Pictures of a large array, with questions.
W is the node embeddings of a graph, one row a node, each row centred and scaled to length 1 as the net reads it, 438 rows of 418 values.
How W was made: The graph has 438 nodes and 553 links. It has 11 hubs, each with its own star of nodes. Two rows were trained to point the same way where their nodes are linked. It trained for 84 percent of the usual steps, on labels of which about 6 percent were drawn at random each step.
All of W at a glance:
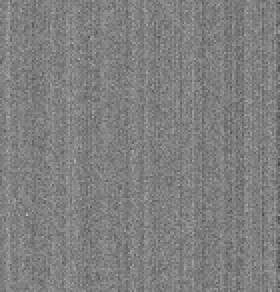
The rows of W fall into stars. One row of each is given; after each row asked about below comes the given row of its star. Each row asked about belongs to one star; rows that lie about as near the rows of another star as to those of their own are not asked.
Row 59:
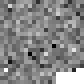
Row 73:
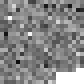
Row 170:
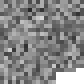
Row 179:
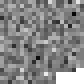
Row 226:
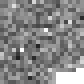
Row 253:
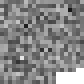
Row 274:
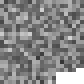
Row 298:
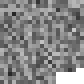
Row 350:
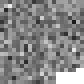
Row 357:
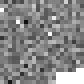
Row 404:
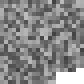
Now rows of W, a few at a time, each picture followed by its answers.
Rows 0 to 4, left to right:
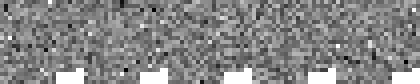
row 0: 179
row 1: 253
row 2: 357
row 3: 253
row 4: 298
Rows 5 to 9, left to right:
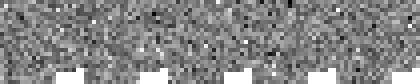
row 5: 59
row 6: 350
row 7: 179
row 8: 73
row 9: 226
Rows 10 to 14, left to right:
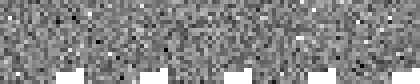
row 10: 253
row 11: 274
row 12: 357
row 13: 179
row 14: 357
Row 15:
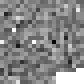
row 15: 298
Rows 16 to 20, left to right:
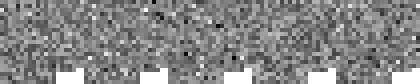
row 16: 179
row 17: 179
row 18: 274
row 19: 170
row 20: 59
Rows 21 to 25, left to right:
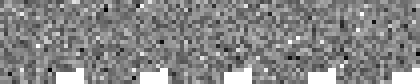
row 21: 179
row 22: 226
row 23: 357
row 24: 179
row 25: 404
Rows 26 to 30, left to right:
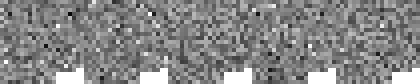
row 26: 253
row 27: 226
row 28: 357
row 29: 226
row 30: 274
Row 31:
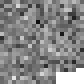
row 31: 350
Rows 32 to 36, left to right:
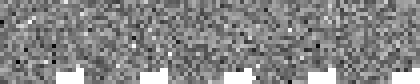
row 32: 170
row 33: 274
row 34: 226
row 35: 404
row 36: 226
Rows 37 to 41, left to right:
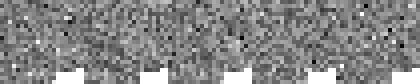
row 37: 350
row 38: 350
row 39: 350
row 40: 404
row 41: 404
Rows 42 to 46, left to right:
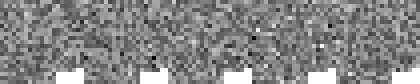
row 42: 404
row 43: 298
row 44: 404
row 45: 73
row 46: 357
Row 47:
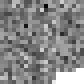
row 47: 350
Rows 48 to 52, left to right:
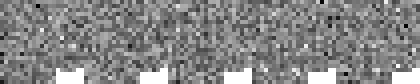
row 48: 73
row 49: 170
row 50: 350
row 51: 179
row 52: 179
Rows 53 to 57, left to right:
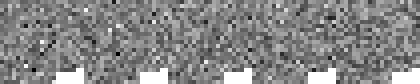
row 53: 350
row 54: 226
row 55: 59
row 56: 59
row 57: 357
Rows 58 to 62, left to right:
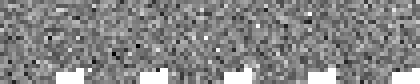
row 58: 59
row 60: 404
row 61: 404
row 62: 59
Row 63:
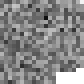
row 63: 226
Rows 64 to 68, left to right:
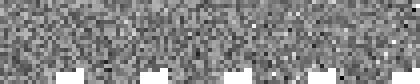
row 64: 274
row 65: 298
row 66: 253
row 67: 73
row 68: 404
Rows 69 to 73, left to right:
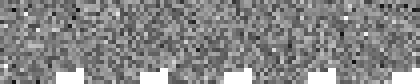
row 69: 404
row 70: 73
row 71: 59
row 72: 226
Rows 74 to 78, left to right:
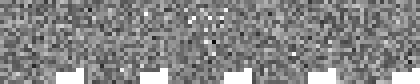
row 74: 253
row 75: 179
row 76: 357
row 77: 298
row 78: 226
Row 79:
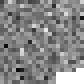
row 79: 226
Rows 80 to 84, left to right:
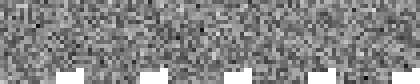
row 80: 253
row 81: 404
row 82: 357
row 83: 179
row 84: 179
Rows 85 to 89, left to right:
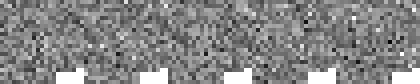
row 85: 179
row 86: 253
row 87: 298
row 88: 404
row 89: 298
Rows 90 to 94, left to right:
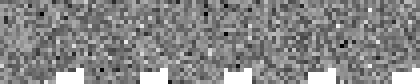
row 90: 404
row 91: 350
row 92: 73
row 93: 170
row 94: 170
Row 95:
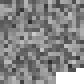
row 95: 73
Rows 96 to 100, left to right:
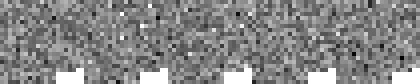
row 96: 350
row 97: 253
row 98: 226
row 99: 73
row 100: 274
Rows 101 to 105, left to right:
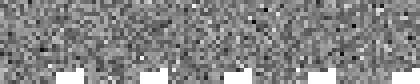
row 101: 59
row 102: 170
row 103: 274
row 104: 404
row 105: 350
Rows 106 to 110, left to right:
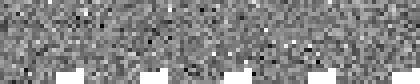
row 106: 179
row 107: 170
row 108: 357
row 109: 298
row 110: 59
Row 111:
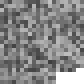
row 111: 350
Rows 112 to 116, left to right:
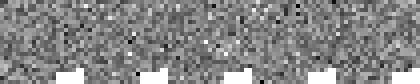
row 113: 357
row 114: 350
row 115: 357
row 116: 350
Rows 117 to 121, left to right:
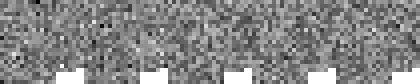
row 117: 73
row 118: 350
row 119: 298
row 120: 170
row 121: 274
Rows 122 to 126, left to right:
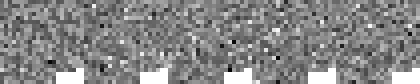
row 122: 179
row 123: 350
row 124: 59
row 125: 226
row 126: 226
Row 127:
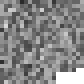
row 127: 274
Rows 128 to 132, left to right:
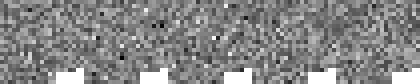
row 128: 226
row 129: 179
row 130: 59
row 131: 350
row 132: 350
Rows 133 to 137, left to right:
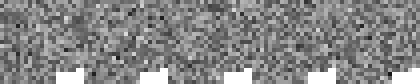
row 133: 350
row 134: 59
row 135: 170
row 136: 357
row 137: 357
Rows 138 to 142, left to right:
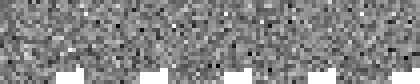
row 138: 59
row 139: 404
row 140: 404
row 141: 350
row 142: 404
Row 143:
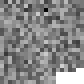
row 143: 253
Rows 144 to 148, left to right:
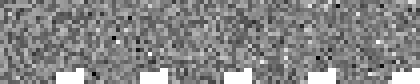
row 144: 59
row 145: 298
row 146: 298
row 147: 274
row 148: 350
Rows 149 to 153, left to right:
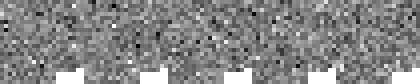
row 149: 404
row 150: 170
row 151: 274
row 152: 350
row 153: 59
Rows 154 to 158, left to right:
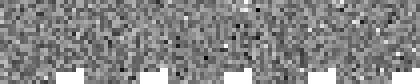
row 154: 59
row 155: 226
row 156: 298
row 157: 226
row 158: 357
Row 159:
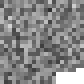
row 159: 59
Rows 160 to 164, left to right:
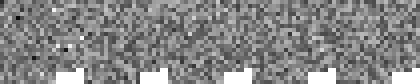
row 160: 226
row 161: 298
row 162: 357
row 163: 59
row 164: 73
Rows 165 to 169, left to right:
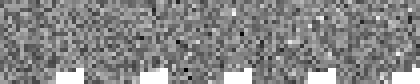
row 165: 226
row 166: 357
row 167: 226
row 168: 350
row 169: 357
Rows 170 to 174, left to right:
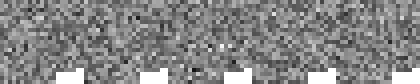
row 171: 298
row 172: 179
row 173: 179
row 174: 350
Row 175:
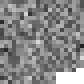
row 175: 357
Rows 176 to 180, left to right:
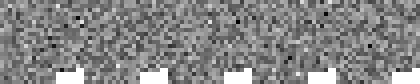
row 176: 59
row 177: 274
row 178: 73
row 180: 73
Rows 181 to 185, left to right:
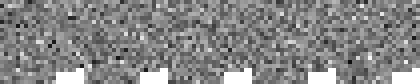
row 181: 350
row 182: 59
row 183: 73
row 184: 179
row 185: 274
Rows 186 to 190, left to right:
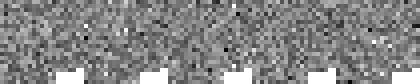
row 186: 404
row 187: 73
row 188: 253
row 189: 170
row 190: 179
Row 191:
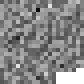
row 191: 298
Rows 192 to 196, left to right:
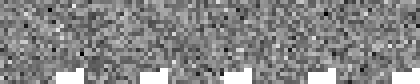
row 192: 404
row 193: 298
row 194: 253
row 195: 179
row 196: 179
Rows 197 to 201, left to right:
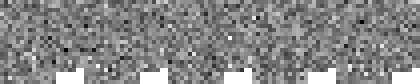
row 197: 274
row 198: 179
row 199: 73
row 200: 404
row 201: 179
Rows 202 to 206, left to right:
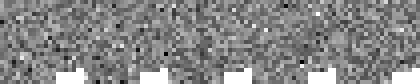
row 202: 274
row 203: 404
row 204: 226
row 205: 170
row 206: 357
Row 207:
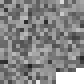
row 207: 274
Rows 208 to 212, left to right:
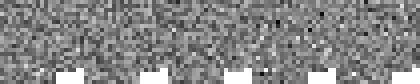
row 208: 179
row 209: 253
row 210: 73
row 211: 179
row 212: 253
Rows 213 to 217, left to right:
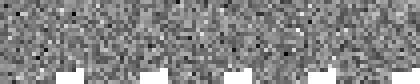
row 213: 179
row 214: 357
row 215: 73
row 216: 226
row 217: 350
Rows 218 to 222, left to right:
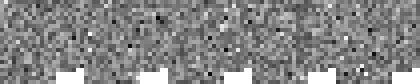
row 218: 404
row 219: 253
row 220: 253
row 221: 73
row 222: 179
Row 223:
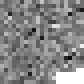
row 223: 253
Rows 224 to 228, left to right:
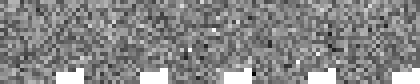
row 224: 73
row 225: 59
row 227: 298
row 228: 357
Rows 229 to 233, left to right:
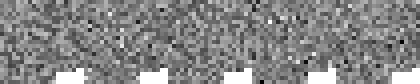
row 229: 59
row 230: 404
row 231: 350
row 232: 357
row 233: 59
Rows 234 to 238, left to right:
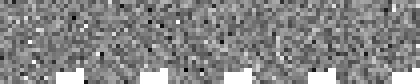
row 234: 357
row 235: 73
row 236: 350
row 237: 59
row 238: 59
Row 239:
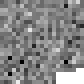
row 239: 298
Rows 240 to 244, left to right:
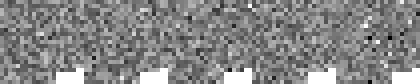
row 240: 253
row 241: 59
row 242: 59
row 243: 226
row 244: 170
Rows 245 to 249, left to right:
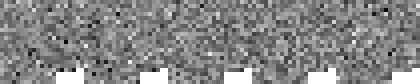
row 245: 59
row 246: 298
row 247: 170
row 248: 59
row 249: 404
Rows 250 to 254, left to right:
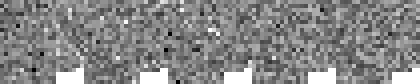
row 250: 350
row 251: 274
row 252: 357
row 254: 274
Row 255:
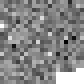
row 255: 170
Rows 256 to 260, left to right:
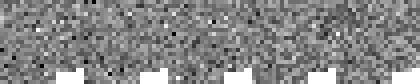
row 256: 404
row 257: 73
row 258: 274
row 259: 59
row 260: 350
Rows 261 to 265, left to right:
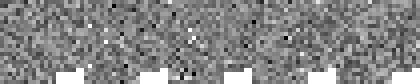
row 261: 179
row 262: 404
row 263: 298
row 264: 170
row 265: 59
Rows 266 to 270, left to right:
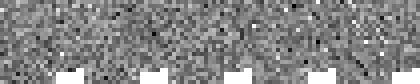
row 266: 59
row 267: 170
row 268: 404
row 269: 170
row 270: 357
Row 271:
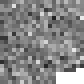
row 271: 350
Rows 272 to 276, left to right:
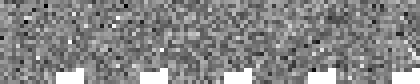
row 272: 357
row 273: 170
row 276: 350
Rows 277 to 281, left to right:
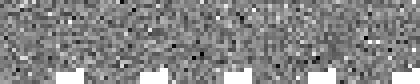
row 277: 226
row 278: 59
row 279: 226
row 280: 357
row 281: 298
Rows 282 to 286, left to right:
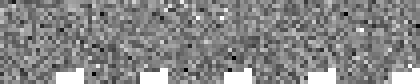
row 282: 298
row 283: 179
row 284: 357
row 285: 274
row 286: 226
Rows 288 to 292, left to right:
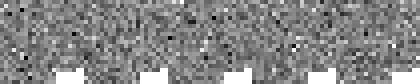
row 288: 226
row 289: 179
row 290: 357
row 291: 179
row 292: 226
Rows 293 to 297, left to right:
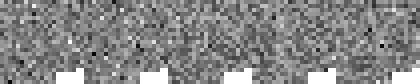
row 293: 357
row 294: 274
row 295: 357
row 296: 59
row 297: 253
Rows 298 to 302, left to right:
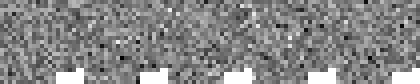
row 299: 298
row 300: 59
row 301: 404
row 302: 59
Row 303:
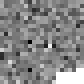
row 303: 274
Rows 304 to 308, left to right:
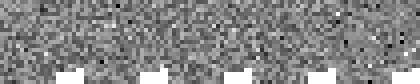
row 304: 357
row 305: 170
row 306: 274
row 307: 179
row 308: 170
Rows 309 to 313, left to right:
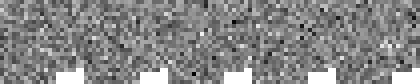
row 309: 357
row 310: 226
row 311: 73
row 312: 274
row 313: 179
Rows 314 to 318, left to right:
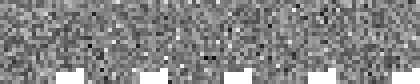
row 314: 298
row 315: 226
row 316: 179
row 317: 350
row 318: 226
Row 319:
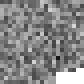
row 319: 73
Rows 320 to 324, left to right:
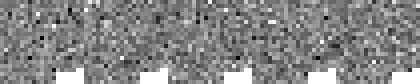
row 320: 253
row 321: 357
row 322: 253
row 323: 357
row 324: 59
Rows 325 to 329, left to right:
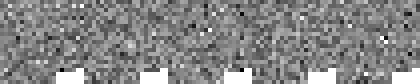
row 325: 59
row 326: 179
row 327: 73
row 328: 298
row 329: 179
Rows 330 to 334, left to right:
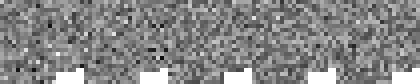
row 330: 350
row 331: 274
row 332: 179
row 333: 226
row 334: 404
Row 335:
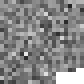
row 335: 73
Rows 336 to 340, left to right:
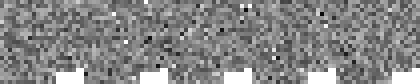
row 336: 298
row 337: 298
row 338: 404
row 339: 226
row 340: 404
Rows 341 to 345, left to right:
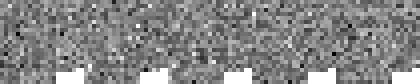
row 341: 350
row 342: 59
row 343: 59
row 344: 404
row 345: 298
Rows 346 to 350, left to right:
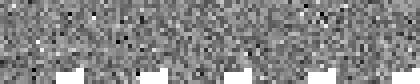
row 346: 350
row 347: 253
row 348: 179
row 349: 226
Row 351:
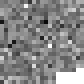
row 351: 274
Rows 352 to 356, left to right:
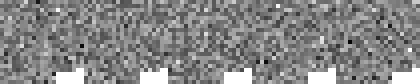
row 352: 253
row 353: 253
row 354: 274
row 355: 274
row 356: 274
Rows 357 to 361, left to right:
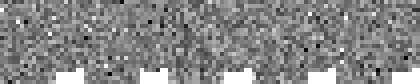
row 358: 73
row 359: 350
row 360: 404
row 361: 253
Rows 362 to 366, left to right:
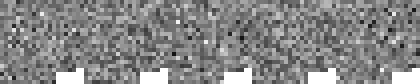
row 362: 298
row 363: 179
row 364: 350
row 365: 298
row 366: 404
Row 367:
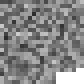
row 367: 274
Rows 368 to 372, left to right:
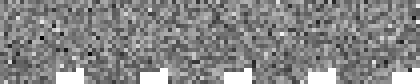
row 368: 274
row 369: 179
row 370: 170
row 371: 73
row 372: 59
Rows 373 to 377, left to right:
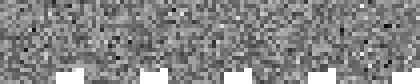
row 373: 357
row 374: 170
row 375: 357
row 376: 59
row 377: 274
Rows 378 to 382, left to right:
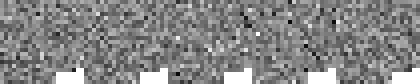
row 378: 73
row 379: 357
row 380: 179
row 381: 253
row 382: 59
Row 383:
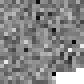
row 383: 253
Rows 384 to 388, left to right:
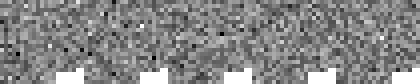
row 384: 274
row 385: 253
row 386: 226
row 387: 170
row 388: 59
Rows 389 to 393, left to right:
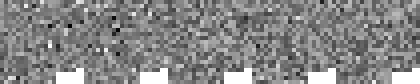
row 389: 274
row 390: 226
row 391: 179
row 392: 350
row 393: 274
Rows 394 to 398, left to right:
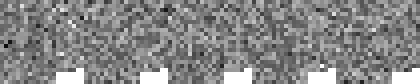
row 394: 226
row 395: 73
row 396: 226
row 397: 226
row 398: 350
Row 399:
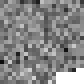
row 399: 73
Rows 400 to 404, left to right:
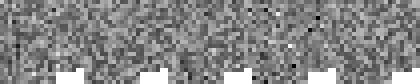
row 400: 350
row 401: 59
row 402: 404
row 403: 404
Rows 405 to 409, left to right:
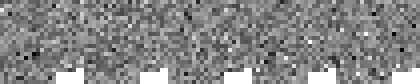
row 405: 226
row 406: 274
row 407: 59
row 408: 274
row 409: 73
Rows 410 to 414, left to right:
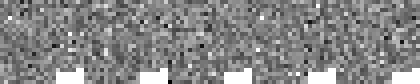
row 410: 253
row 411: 226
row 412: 73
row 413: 253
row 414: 59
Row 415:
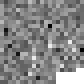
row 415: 274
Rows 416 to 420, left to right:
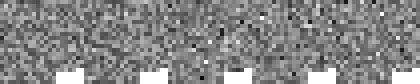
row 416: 73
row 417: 350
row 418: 350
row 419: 253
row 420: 73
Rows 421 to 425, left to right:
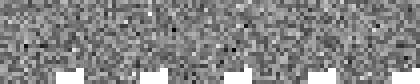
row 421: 170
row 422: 253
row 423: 274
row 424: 298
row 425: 404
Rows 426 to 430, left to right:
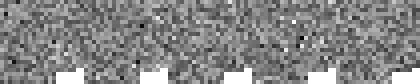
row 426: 298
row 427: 170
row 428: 59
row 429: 274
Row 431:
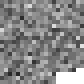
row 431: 59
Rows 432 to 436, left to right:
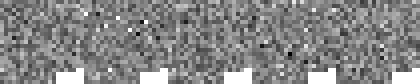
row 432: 179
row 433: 170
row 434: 350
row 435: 179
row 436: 179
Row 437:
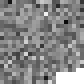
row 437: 73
